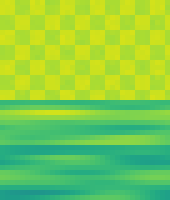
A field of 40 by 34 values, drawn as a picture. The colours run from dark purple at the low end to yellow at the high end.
The table splits into 2 rows of 1 panel. Panel 1,1: very high, checkered, faint in contrast. Panel 2,1: high, streaked across.
